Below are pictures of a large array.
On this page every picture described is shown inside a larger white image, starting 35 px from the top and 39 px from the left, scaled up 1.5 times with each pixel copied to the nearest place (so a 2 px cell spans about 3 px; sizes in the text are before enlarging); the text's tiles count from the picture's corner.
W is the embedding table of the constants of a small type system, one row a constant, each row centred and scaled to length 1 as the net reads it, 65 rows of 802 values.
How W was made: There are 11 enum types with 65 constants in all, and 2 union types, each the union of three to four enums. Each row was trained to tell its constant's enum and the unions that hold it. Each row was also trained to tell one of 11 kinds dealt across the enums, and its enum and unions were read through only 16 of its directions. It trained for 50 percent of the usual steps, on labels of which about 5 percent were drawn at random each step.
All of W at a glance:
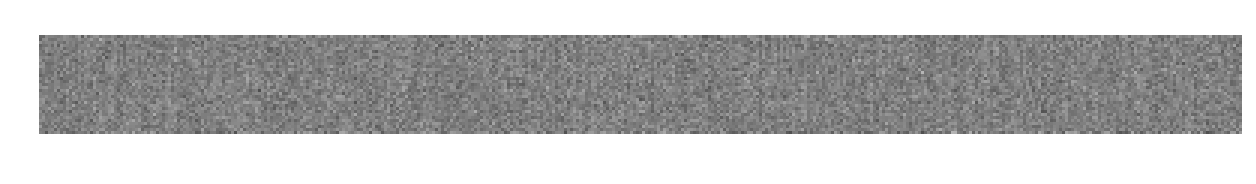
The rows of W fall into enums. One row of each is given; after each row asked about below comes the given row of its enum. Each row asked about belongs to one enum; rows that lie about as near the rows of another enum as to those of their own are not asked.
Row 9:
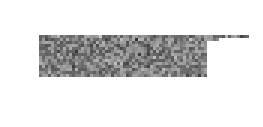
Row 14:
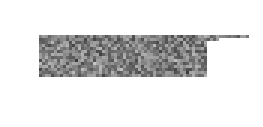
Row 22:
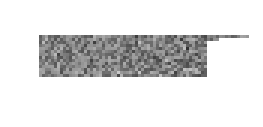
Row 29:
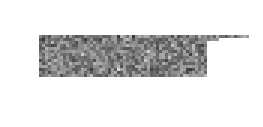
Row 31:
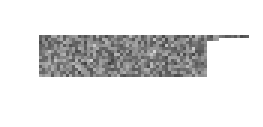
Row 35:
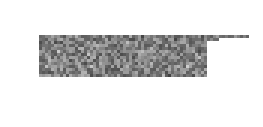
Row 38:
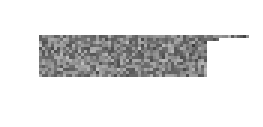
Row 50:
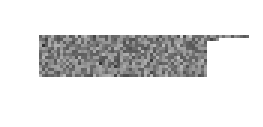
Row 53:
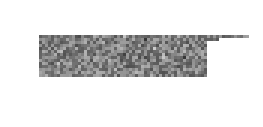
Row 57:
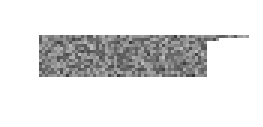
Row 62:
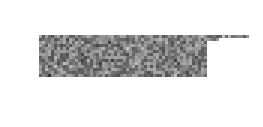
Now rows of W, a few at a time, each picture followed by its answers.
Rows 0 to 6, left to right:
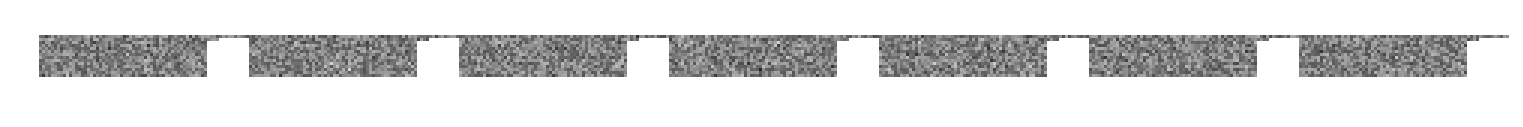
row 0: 57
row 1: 35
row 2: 53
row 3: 57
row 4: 38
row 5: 14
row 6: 53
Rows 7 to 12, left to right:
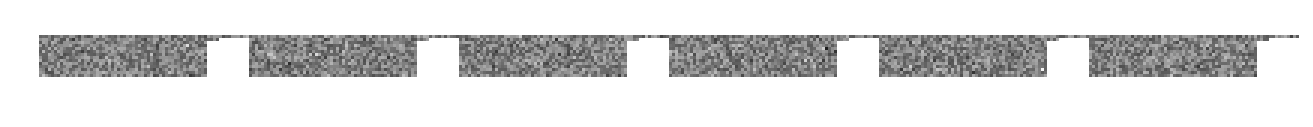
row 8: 31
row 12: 35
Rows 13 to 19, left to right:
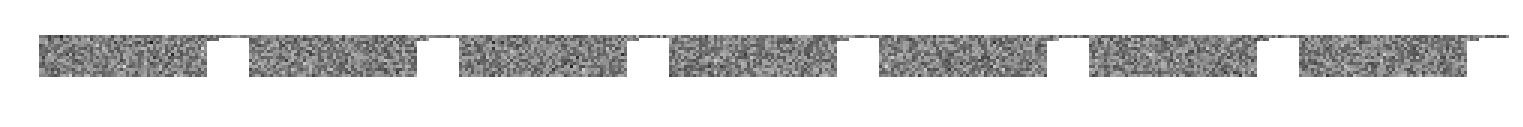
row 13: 53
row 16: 38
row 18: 38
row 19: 53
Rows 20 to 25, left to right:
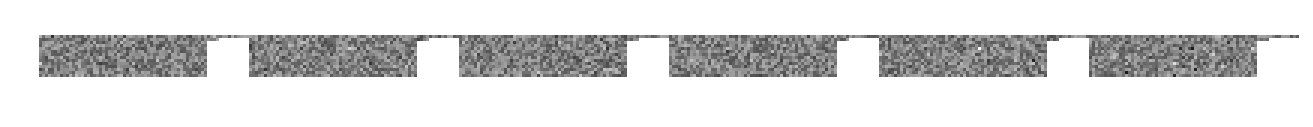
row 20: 35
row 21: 31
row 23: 50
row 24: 35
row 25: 53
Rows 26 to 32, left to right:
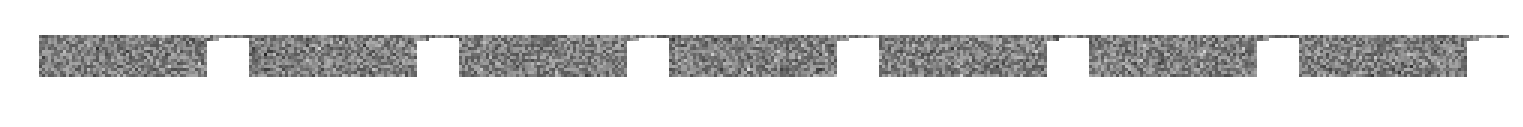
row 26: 31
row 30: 35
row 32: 14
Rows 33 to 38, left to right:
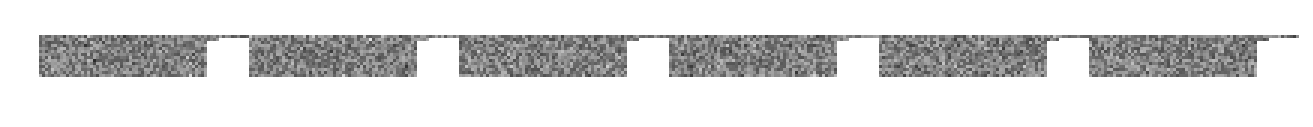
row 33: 50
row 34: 57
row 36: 53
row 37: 38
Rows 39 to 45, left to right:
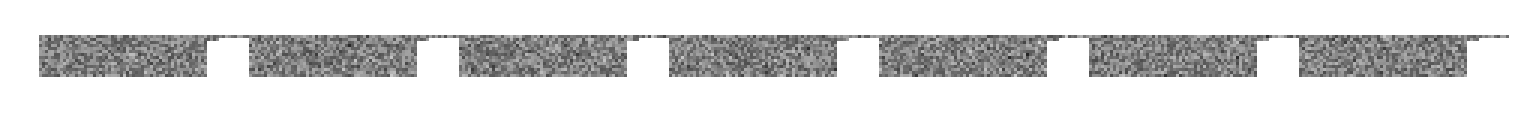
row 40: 50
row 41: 9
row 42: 14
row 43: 62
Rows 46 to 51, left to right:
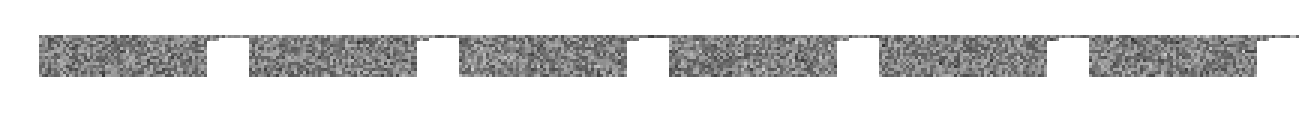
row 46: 50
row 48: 14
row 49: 57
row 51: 50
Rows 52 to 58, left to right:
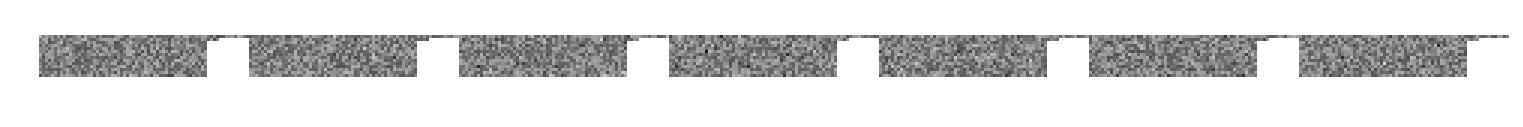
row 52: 57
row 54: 38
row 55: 57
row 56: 14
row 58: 62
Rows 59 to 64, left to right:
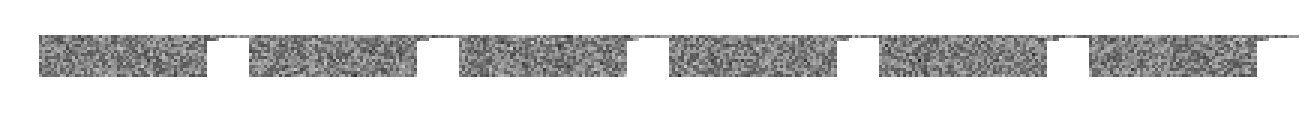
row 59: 50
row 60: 38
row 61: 22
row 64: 22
